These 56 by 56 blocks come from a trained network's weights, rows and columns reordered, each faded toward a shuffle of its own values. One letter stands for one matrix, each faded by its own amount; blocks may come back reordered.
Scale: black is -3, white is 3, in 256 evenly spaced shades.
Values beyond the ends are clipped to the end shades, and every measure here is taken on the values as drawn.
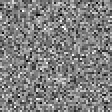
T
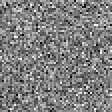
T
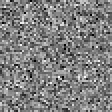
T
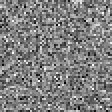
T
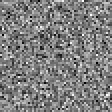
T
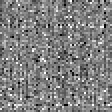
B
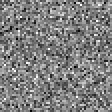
T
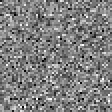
T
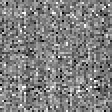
B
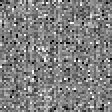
B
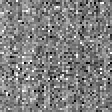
B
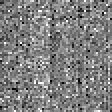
B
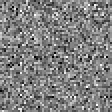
T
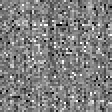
B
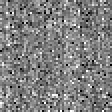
B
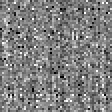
B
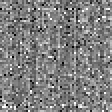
B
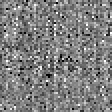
B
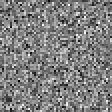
T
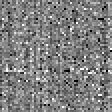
B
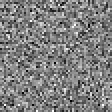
T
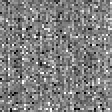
B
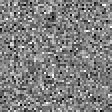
T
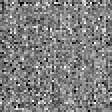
B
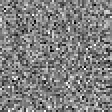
T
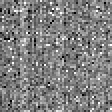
B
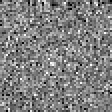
T
